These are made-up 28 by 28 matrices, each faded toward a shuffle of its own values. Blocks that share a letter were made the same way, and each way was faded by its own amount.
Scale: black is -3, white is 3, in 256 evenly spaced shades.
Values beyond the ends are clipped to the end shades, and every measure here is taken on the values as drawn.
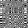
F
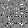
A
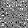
A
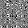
A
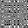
F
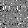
A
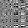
F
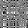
F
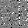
A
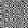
F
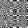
F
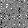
A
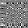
F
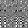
F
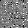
A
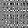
F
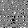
A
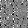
A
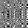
F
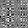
F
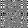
F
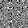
A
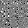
A
